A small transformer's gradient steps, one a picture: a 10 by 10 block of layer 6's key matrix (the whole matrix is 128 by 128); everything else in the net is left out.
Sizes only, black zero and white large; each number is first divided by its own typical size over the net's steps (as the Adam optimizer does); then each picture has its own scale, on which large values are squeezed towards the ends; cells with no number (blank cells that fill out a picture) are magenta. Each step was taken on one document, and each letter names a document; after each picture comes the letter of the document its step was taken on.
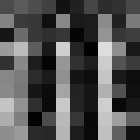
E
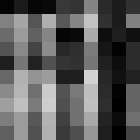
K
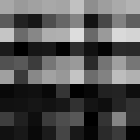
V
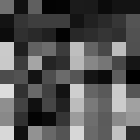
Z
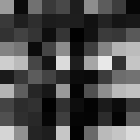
Z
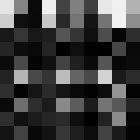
K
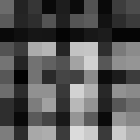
Z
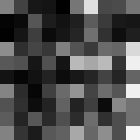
Z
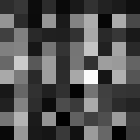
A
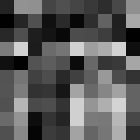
E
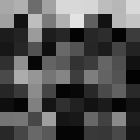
V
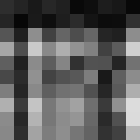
E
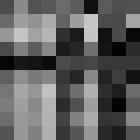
V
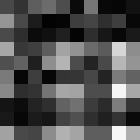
Z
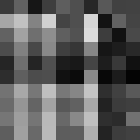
K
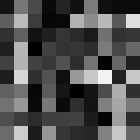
A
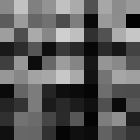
K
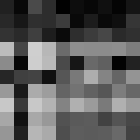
E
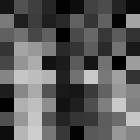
A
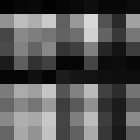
K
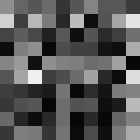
A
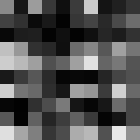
Z
